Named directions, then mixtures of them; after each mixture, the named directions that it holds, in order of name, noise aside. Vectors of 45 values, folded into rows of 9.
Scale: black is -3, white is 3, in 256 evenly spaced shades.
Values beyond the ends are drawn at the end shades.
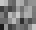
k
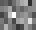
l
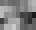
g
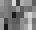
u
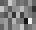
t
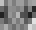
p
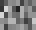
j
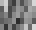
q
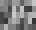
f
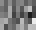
f, p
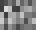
j, l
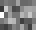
j, k, p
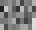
j, p, q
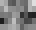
g, p, q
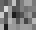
g, j, u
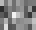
g, p, u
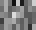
q, u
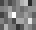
l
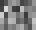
j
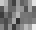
p, q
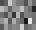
t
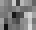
u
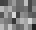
k, l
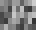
f
